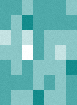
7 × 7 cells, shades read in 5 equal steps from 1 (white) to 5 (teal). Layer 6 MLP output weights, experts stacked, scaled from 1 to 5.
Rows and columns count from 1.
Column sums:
25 23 22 27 24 22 26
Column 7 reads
3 4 3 3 5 4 4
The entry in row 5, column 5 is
3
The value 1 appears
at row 4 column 3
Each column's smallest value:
2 3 1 3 3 2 3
